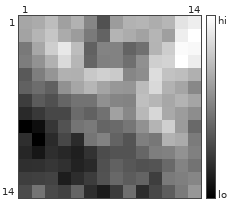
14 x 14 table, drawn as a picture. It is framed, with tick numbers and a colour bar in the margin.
Values rise toward the top right. The ninth with the highest average is the top right. No regular stripes run through it. The halves do not mirror each other.
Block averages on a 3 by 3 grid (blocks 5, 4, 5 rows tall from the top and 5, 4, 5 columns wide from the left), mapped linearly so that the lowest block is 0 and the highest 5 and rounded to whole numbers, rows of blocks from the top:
435
134
012
